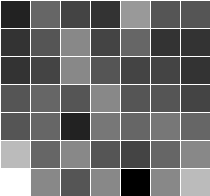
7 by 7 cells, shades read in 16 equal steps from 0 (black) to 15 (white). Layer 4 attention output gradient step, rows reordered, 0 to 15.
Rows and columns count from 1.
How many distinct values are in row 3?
4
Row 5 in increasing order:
2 5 6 6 6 7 7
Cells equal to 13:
0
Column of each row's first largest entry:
5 3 3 4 4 1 1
